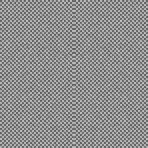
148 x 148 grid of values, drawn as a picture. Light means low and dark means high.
Grain: checkered. Mirror symmetry: left to right. Slope: none. Seam: none. Odd rows or columns: none. Histogram: two levels.
